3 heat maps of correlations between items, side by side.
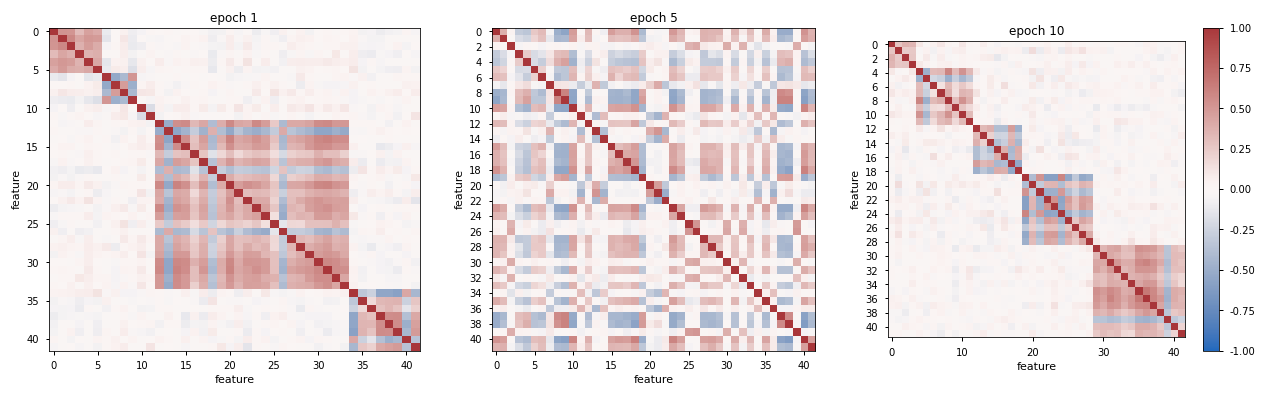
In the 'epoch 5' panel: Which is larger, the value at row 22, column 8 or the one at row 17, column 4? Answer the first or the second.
the first
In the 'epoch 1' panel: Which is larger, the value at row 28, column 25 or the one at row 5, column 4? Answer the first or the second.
the second
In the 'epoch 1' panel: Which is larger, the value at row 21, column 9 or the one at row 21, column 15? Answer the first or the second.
the second
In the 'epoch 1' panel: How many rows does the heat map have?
42
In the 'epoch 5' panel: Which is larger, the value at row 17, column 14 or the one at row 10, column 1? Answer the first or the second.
the second
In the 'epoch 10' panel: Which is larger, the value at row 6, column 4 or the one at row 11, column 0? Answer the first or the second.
the first
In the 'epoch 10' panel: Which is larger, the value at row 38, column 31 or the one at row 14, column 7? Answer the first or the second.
the first
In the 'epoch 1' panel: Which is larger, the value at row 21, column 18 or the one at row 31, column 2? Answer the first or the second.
the second
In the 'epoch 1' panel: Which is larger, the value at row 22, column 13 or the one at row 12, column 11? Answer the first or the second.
the second
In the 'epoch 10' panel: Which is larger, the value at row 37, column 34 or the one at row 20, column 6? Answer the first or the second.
the first
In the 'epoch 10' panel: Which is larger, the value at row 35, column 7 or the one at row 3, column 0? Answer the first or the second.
the second
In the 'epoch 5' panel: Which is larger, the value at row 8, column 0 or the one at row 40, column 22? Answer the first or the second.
the second
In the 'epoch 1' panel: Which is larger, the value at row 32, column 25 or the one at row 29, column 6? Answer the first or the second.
the first
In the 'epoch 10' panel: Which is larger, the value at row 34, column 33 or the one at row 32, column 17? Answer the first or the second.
the first
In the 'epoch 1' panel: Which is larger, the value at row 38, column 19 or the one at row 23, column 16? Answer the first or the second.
the second
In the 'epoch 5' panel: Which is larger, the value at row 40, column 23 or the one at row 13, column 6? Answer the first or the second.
the first
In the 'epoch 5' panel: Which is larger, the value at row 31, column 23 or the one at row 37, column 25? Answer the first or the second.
the first
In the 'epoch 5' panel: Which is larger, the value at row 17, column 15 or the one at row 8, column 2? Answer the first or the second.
the first
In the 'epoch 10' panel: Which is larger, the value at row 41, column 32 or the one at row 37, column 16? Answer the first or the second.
the first
